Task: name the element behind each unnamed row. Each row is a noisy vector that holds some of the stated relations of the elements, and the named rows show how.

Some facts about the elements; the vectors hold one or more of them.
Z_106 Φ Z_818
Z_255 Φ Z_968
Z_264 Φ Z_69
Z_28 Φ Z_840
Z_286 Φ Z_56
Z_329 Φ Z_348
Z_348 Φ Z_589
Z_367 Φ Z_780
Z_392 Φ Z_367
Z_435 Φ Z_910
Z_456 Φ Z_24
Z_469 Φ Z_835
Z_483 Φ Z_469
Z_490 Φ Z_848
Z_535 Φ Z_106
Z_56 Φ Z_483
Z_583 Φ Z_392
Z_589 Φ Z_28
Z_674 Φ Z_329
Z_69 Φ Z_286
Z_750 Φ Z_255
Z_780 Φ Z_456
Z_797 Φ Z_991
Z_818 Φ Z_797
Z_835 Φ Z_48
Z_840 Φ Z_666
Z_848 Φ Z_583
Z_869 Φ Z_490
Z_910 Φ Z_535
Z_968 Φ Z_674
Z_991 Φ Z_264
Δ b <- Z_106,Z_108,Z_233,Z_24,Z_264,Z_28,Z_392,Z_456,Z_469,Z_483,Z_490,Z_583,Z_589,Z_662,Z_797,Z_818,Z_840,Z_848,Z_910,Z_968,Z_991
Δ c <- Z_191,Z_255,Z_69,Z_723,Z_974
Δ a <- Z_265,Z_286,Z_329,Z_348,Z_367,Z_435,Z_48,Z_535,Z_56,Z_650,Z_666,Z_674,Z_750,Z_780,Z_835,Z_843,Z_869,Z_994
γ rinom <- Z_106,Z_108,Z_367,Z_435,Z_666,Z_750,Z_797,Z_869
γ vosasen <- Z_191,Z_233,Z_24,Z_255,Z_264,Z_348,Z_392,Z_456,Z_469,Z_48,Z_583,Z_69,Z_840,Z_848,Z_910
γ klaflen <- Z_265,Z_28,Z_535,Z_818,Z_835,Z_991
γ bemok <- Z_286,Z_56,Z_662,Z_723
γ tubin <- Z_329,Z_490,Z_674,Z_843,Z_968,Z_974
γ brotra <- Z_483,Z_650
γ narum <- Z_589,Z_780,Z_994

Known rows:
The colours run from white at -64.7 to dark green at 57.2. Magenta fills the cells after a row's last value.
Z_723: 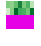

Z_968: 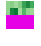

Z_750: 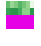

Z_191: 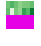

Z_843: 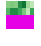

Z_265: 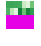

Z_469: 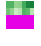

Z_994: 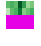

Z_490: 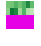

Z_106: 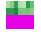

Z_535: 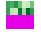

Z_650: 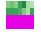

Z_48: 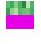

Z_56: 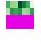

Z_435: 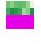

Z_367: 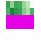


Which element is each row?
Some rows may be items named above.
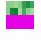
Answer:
Z_968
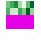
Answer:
Z_818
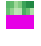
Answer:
Z_469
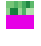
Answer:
Z_490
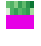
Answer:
Z_589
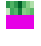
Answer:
Z_780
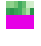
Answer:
Z_666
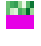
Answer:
Z_991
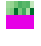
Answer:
Z_974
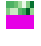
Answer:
Z_28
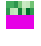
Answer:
Z_535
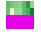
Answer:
Z_69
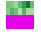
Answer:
Z_483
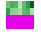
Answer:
Z_910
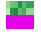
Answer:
Z_662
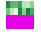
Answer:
Z_835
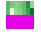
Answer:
Z_69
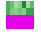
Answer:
Z_348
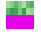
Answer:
Z_108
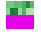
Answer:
Z_490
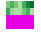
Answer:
Z_264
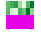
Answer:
Z_991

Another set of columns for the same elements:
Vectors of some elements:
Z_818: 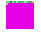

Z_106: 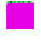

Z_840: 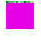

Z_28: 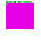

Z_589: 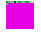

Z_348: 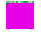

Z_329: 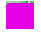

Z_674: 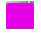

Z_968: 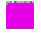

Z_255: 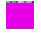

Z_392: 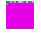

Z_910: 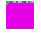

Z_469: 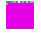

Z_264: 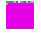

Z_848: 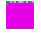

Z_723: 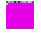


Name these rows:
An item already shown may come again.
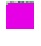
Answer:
Z_535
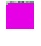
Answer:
Z_535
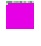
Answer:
Z_483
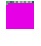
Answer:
Z_69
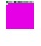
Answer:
Z_662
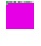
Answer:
Z_28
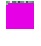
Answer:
Z_780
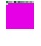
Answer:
Z_662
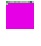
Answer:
Z_490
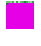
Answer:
Z_348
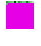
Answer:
Z_589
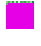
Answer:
Z_48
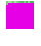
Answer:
Z_843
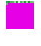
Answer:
Z_469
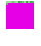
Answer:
Z_265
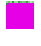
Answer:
Z_666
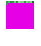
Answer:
Z_191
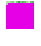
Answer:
Z_650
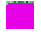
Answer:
Z_994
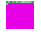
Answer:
Z_974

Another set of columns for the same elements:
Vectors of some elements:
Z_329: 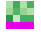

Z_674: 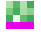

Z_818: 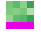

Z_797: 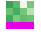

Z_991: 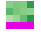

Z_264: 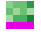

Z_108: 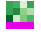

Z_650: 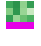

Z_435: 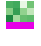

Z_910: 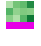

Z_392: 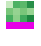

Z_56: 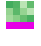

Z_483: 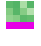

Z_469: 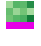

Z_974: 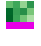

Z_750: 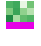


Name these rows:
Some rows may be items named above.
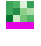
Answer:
Z_108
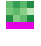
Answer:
Z_265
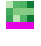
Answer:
Z_840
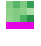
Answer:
Z_535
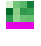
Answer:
Z_255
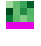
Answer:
Z_191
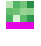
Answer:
Z_28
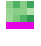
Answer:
Z_535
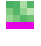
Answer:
Z_483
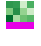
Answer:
Z_994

